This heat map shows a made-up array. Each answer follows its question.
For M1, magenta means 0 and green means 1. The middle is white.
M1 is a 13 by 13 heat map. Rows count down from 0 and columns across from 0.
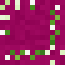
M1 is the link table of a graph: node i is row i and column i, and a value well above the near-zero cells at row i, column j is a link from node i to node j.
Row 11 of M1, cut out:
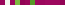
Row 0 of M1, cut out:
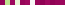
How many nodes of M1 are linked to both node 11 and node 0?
3
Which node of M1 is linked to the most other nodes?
node 10
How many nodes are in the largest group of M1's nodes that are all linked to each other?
3
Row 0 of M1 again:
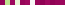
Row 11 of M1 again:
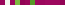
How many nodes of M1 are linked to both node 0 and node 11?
3
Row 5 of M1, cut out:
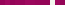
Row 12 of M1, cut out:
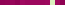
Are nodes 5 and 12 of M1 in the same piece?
yes
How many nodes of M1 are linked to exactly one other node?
7
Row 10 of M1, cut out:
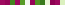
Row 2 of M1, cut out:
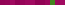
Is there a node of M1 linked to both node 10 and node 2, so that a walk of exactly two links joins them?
no
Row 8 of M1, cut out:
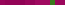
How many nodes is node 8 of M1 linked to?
1
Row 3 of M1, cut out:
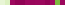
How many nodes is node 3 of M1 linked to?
3
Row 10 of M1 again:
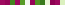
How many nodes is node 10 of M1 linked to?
7
